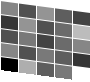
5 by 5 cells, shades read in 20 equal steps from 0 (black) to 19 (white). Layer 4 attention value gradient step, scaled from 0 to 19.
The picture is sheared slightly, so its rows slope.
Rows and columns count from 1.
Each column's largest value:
10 13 11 9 19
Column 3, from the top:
11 6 5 9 7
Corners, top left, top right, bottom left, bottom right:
10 5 0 19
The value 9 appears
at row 3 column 2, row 4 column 3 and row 5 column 4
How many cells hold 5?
2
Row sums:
39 43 38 36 48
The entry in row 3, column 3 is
5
